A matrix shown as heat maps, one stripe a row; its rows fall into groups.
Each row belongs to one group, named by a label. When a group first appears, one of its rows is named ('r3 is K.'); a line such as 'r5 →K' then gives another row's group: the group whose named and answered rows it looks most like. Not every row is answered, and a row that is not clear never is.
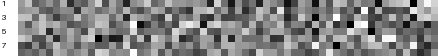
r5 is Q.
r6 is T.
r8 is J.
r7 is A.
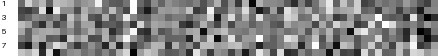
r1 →J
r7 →A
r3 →A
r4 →T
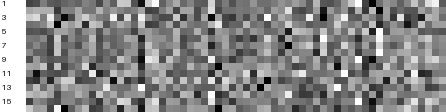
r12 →A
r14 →Q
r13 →J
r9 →T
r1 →T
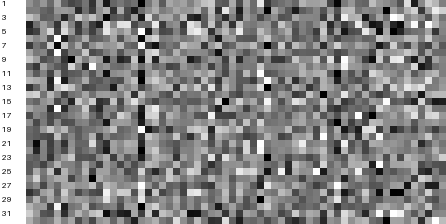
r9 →T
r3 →T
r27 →J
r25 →Q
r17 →T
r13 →A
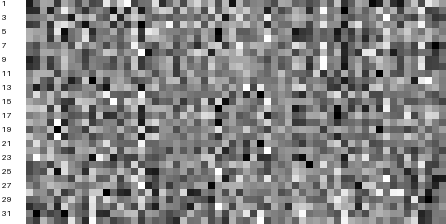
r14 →J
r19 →Q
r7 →A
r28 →T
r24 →A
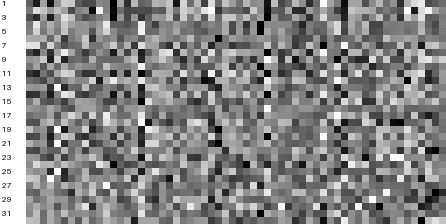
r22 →A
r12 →J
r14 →A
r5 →J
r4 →J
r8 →A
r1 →A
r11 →A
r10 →J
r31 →J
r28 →A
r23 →T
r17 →J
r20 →A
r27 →J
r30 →Q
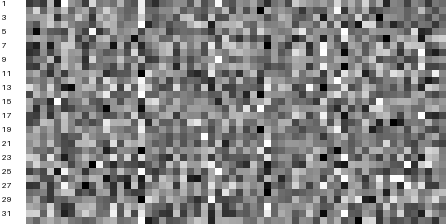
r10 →A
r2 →J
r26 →T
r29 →T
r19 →J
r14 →J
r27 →A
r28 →A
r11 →T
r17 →A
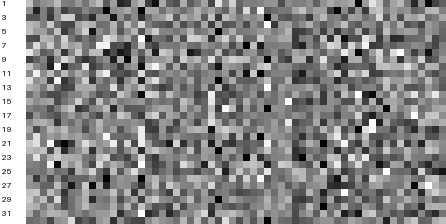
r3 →A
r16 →A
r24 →Q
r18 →Q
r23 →J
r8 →T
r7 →J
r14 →T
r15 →Q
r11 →J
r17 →T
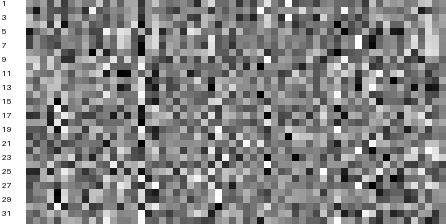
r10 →J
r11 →T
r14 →J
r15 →Q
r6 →T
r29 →Q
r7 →T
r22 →T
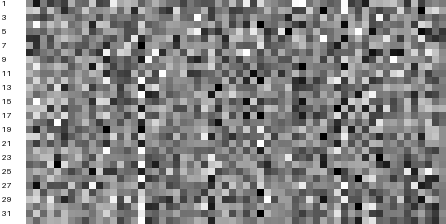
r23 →Q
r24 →Q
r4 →J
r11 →T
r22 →J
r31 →J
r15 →J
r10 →J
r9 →T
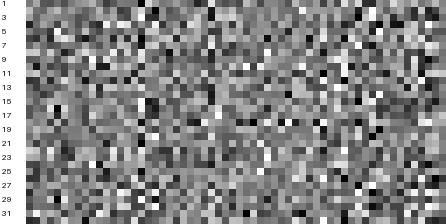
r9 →J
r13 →J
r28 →T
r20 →T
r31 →J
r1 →T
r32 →A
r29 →Q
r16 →Q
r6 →A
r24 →J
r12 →A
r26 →A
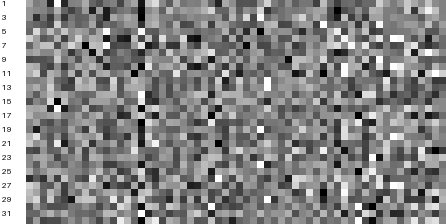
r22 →A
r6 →T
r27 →T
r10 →T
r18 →T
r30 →T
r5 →J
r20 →T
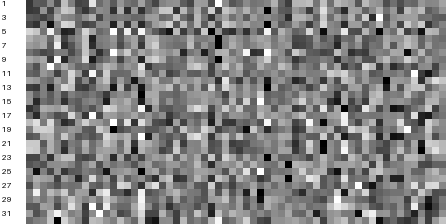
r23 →A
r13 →A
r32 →Q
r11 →J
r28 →J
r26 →Q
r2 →A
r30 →J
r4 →A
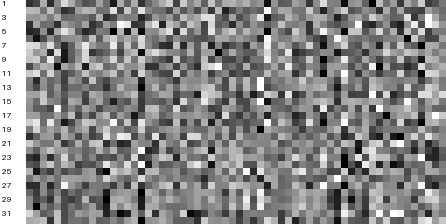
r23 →A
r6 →J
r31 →T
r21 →T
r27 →A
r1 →A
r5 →A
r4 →T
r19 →J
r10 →Q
